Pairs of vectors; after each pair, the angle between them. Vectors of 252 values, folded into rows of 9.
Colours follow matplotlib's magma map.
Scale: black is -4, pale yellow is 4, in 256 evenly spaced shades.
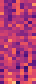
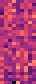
nearly opposite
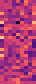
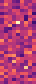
partly opposed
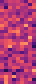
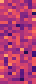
orthogonal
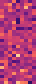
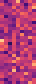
partly opposed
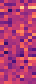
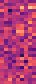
nearly parallel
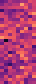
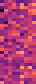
partly aligned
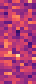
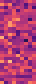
partly aligned
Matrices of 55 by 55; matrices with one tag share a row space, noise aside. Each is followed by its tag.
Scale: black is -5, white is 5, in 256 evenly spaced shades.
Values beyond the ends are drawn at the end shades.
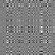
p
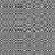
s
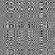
p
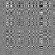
p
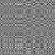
s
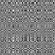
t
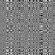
p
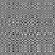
t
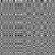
s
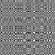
s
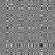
p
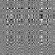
p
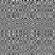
t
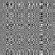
p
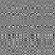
t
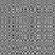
t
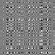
p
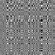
p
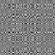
t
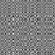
t
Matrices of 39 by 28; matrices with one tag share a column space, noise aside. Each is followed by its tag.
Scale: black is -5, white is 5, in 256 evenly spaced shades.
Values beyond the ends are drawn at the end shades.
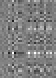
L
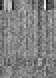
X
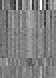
X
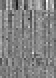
X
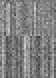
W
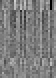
X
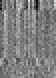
X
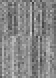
W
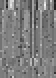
X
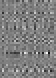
L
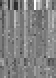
X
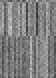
W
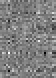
L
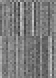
W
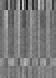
X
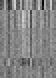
X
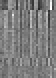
X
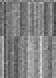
W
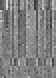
X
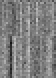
W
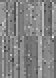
W
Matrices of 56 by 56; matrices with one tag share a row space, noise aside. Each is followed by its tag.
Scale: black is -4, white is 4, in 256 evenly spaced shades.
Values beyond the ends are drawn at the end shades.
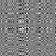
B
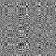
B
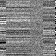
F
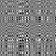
B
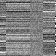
F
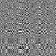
B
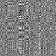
B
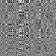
B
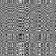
B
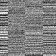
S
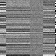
F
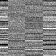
S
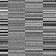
S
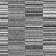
S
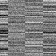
S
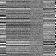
F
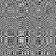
B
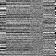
F
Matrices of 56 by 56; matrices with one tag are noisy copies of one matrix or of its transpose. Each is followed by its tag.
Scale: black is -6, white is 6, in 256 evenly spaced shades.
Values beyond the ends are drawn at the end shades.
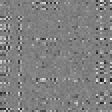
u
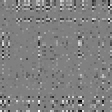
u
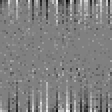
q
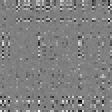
u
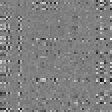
u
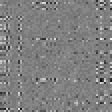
u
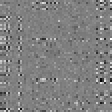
u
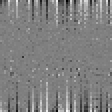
q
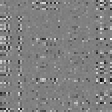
u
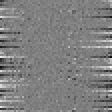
q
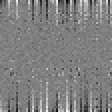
q
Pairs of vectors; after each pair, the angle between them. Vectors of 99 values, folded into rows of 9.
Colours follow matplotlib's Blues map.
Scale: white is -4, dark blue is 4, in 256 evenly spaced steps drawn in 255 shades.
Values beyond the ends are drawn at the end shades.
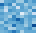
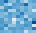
partly opposed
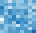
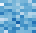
partly aligned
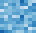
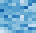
nearly opposite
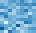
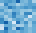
partly opposed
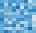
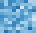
nearly parallel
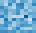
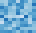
nearly parallel
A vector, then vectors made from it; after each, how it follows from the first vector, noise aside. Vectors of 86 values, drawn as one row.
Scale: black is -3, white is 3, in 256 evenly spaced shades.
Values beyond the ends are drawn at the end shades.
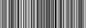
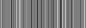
partly zeroed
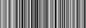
sign-scrambled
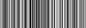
reversed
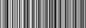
sign-scrambled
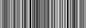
reversed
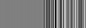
partly zeroed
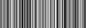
negated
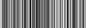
reversed
